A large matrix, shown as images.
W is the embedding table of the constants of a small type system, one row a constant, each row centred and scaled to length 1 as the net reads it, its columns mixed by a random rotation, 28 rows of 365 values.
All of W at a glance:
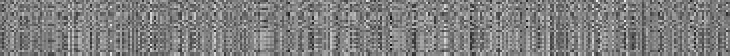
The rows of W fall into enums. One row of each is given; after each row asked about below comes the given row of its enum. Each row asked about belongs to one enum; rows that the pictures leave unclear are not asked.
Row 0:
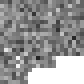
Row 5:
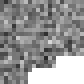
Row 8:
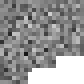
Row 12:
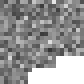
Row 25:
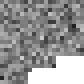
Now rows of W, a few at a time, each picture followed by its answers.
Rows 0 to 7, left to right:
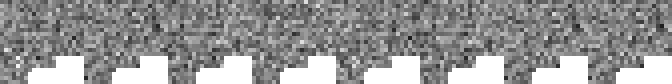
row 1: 25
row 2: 5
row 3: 12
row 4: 0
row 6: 25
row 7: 25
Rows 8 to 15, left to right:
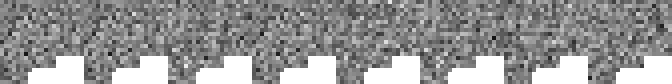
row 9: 8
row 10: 0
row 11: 8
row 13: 0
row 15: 25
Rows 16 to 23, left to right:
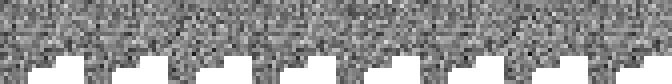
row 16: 5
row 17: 5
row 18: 8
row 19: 5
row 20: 12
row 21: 5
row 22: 8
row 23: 5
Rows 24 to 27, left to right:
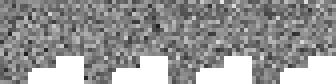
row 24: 8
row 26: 12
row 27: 12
